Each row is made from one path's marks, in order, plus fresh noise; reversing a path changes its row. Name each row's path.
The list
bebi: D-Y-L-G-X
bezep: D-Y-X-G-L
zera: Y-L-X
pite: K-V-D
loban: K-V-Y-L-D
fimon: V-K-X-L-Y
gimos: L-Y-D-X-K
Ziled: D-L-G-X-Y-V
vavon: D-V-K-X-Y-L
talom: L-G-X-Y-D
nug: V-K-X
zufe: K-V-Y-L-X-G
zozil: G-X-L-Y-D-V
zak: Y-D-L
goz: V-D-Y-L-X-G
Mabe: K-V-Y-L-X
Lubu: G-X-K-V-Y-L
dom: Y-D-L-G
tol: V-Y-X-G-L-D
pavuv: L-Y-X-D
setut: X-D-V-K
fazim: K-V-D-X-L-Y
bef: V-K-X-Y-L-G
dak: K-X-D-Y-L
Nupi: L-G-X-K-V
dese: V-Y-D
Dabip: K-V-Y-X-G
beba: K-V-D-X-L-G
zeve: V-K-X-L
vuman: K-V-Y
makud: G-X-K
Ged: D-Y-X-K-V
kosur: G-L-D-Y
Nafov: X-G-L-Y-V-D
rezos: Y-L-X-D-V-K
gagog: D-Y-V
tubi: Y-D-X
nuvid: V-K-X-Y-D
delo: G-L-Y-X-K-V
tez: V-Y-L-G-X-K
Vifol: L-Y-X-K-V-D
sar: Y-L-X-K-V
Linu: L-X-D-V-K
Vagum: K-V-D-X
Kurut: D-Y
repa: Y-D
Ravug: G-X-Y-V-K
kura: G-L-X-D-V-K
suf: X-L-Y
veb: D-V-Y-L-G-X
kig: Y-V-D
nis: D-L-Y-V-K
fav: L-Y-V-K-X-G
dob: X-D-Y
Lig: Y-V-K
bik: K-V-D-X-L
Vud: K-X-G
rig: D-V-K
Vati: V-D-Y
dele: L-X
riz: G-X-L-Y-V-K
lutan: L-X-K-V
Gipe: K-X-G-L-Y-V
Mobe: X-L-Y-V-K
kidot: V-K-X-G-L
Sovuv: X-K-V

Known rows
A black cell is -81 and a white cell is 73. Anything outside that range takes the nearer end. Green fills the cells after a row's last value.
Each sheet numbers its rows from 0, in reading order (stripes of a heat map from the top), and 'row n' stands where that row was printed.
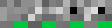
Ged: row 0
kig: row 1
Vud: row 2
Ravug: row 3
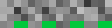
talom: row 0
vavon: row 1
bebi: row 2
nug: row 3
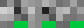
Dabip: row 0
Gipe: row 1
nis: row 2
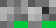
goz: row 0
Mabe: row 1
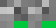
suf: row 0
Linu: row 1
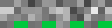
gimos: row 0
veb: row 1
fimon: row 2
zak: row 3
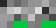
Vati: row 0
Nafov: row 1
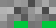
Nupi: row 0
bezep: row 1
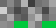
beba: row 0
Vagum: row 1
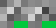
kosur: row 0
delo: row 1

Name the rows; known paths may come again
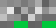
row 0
pavuv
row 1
kig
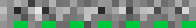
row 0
Gipe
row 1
zeve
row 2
nis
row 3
zera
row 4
vuman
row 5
rezos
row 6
gagog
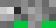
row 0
fav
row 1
Sovuv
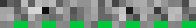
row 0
nug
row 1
makud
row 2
setut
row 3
pite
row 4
kidot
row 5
talom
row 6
loban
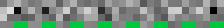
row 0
Ravug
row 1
dak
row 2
kosur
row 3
bef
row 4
Ziled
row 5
fazim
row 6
gimos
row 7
Vud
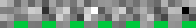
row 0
repa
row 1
Dabip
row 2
tol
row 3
tez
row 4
sar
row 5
nuvid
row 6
Lubu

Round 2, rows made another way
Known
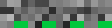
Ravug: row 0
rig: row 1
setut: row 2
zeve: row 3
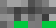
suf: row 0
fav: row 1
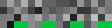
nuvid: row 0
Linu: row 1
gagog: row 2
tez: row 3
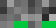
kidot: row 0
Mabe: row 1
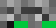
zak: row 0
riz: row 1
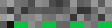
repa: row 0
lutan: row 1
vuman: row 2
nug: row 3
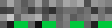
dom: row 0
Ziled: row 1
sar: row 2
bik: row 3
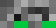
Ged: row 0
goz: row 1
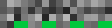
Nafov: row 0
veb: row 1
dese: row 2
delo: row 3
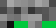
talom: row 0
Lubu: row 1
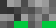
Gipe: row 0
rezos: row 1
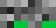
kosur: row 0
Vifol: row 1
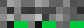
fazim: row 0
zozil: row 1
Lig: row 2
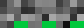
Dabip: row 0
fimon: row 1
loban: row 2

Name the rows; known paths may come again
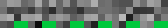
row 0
dob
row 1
Ziled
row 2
kig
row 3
tubi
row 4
Kurut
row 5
Ravug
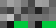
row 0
zak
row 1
beba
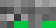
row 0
Vati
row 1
sar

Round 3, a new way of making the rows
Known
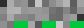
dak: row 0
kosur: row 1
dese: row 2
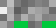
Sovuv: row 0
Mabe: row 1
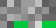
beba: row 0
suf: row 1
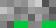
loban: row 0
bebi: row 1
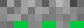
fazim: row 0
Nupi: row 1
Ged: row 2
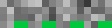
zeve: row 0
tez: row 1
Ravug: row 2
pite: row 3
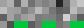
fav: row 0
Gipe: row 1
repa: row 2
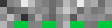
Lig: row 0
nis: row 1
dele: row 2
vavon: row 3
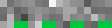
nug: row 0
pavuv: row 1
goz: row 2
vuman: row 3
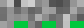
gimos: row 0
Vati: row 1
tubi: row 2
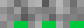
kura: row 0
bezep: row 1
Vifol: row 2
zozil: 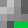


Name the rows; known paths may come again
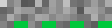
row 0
Vati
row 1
bik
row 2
riz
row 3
zufe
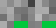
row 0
nuvid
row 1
Vud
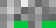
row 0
dele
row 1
fimon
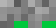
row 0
Ziled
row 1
Nupi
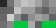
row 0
repa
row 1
rig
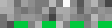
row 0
veb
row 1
rezos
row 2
makud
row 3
dob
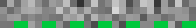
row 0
fazim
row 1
Vifol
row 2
setut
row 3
Dabip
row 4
gagog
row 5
Kurut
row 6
kosur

